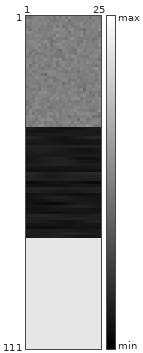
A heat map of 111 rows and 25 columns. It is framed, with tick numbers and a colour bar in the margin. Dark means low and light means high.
It is made of 3 by 1 panels. Panel 1,1: middling, fine-grained, faint in contrast. Panel 2,1: very low, streaked across, faint in contrast. Panel 3,1: very high, flat.
